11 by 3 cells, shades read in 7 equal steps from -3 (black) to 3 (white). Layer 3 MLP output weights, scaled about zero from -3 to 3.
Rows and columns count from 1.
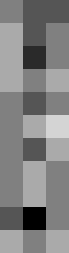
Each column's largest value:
1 1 2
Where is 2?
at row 6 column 3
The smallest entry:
-3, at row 10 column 2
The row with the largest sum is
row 6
